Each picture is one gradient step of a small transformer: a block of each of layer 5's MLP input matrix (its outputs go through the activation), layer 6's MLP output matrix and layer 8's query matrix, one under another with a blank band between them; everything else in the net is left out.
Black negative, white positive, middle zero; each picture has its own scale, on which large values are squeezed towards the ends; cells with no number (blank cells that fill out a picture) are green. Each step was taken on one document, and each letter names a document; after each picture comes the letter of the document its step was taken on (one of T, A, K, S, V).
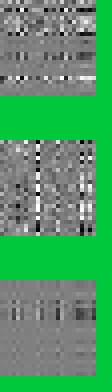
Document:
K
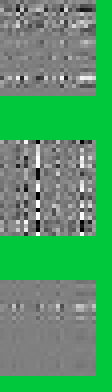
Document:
K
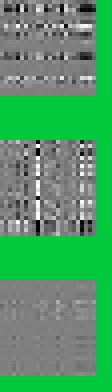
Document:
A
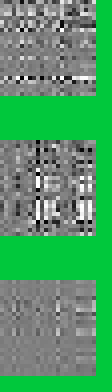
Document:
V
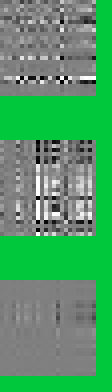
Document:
V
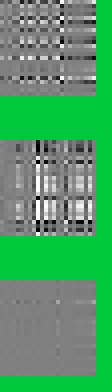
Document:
V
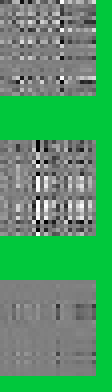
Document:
V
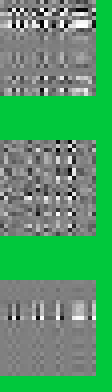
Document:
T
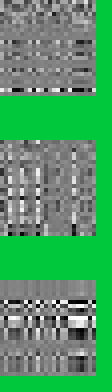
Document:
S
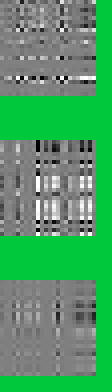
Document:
V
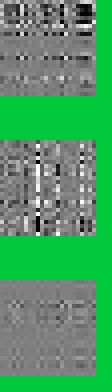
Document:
A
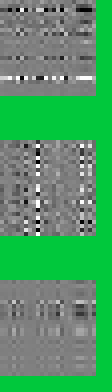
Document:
A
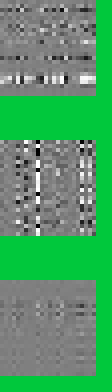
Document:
A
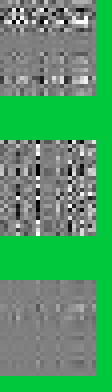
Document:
T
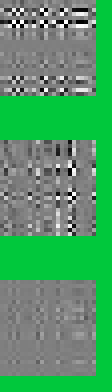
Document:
T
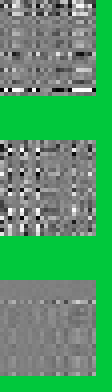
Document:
S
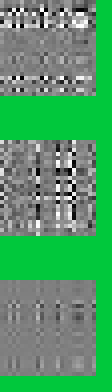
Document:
T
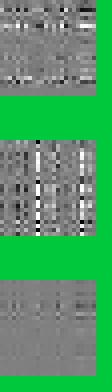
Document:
K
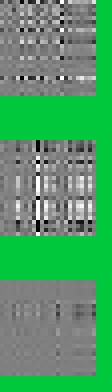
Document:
V
